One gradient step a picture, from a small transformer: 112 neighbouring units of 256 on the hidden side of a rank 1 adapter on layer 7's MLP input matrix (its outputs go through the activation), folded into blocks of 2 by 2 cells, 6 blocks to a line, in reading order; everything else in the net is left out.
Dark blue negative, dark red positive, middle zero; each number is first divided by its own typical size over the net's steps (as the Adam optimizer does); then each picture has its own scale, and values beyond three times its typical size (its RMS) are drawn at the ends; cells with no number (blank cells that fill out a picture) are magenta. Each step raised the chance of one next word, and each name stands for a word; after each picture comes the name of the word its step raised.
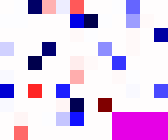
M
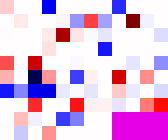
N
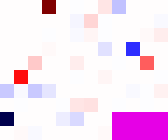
N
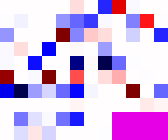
M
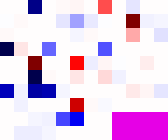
N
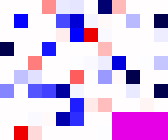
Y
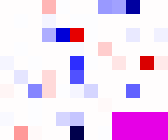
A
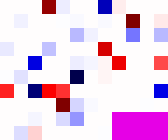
A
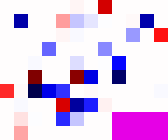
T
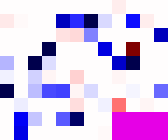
M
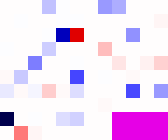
A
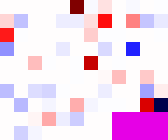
N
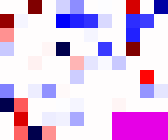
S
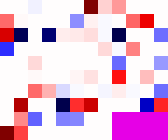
Y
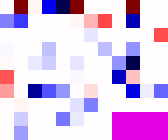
T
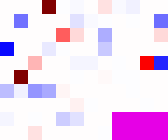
N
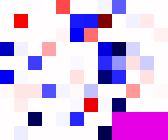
S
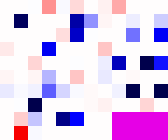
Y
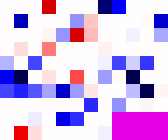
Y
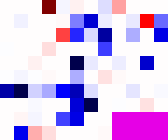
M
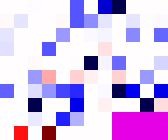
Y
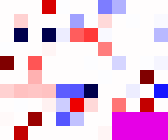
Y
